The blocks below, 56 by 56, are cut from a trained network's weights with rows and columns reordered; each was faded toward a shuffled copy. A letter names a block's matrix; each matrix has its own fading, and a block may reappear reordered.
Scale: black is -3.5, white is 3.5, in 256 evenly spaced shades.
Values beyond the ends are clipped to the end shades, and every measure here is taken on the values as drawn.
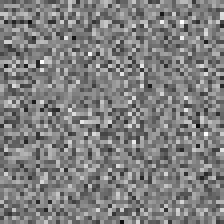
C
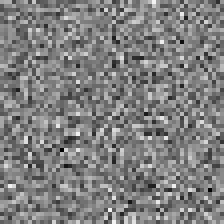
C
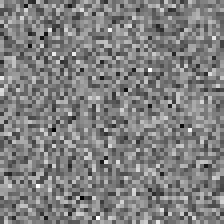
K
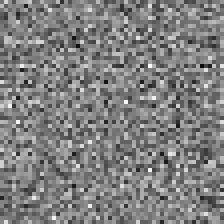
C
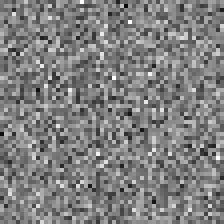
K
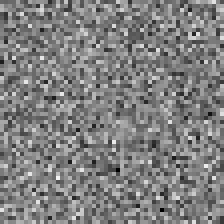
K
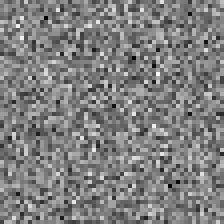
K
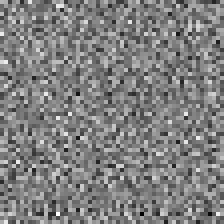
C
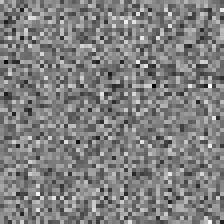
C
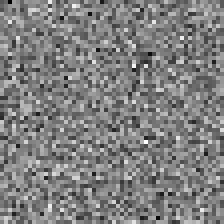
K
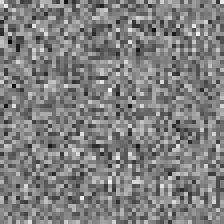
C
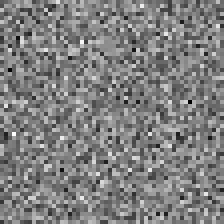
K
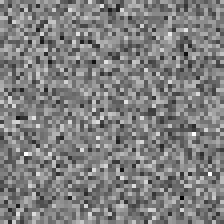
K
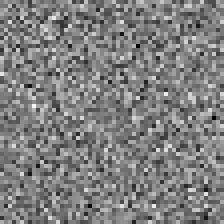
K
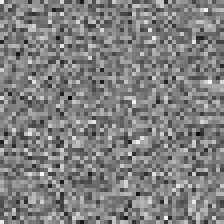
C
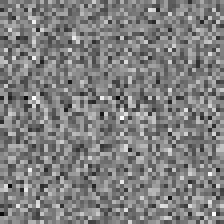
C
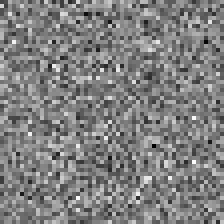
C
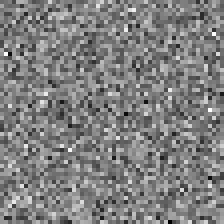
K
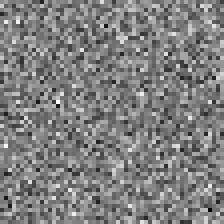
K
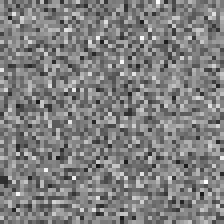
K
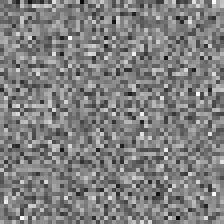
C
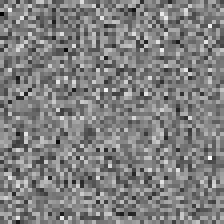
C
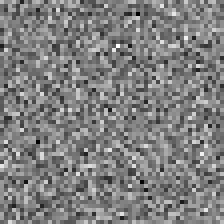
K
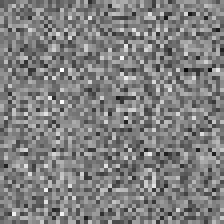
C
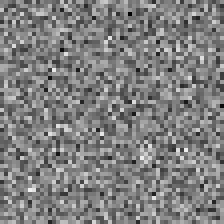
K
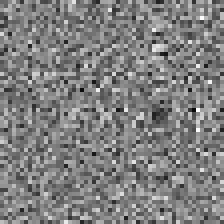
C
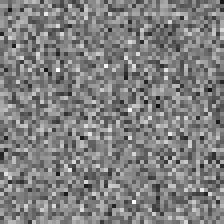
K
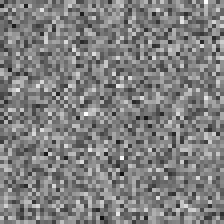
K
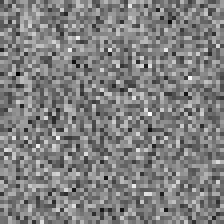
K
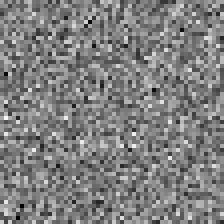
K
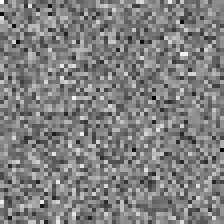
K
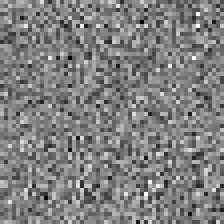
C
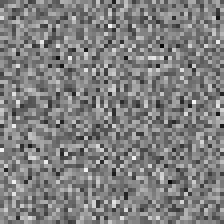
C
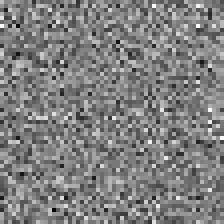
C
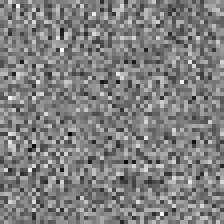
C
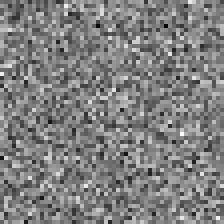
K
